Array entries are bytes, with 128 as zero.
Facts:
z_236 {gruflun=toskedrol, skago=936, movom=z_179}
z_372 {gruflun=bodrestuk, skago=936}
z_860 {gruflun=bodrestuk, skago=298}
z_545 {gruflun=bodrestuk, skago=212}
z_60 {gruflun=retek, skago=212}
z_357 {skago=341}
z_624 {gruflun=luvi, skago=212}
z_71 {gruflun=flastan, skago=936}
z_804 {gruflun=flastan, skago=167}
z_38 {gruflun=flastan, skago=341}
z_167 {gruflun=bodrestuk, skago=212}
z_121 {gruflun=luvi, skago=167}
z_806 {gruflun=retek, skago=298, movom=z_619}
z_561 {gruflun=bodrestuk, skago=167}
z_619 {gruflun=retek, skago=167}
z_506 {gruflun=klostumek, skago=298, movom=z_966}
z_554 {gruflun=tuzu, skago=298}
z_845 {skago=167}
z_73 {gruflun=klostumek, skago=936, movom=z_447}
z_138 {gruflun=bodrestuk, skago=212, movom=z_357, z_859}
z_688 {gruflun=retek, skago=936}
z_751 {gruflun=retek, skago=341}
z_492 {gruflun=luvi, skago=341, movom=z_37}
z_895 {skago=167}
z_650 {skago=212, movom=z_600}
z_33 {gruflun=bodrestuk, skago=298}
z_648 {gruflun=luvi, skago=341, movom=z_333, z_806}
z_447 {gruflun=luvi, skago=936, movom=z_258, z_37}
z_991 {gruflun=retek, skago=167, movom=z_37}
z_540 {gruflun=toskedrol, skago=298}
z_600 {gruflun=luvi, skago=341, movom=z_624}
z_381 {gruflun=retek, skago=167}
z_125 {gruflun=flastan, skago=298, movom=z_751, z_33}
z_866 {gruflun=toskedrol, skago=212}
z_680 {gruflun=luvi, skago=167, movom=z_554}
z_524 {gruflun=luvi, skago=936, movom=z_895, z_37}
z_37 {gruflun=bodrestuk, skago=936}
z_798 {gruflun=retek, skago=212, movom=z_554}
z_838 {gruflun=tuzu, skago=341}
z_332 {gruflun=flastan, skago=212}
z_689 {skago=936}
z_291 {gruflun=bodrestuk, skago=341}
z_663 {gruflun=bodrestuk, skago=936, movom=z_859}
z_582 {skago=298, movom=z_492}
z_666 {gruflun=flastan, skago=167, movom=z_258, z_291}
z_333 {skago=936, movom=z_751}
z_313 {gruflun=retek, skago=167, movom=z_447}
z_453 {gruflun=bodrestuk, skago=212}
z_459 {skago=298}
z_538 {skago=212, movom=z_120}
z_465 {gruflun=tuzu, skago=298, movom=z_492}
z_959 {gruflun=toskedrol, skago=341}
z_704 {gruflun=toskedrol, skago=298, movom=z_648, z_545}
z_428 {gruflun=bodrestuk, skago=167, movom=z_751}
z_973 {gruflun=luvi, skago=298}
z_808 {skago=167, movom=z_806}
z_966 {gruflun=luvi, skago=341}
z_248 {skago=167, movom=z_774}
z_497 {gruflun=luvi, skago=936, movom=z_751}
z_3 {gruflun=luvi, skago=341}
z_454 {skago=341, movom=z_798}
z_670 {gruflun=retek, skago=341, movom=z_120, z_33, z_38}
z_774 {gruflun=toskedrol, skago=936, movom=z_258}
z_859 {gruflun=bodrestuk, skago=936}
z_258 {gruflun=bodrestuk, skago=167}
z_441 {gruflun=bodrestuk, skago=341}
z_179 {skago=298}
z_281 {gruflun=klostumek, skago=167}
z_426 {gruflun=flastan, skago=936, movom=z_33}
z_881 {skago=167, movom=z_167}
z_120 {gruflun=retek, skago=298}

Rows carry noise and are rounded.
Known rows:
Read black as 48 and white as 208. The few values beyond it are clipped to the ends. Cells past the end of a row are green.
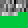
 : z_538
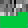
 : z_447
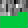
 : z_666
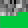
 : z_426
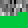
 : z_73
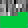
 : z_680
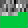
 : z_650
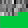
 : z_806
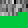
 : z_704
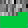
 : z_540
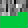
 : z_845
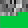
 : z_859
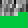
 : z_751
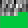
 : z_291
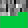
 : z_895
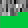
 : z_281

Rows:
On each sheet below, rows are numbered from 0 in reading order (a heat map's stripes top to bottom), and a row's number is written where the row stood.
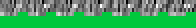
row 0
z_688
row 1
z_121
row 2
z_333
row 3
z_804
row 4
z_248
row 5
z_959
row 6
z_624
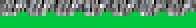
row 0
z_167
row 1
z_838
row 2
z_600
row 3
z_808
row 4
z_561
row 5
z_120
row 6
z_71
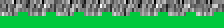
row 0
z_179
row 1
z_441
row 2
z_465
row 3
z_3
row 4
z_506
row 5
z_966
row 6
z_236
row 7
z_497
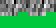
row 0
z_860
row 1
z_454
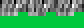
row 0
z_648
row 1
z_381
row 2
z_357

